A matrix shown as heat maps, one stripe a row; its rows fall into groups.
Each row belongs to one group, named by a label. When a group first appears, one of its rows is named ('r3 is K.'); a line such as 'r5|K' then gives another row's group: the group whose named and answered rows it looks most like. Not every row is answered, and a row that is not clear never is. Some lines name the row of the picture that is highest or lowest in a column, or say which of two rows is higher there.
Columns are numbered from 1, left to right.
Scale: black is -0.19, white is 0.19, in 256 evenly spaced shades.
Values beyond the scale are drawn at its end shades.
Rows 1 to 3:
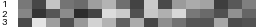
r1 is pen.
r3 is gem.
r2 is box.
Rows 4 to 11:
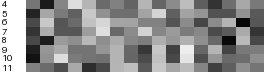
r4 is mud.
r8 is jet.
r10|pen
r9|pen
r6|gem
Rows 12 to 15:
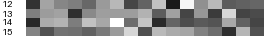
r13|gem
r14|gem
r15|box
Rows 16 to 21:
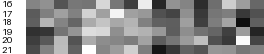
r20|jet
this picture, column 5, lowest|16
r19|jet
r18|gem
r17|gem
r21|gem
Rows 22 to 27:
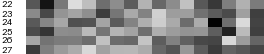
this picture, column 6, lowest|23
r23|box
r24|jet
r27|gem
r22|mud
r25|jet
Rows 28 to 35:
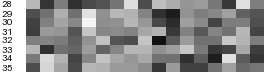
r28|box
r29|gem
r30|gem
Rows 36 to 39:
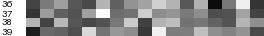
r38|box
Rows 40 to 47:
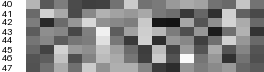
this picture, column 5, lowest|40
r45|pen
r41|gem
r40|box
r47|gem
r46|pen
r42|mud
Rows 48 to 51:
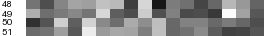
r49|mud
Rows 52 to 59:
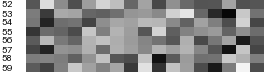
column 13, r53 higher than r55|No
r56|gem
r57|jet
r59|mud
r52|gem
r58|mud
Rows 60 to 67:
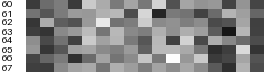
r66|jet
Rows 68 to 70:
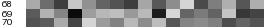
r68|mud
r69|gem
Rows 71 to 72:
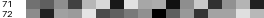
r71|jet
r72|mud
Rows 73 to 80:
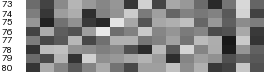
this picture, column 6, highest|76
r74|box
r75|box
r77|box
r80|jet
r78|pen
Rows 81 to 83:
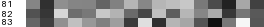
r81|box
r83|mud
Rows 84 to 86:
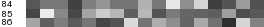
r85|gem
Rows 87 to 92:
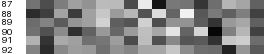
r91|mud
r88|pen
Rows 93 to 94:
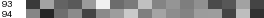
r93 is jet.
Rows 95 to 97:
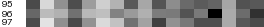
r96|gem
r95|gem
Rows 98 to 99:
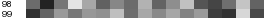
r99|jet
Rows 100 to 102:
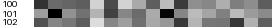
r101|mud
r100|pen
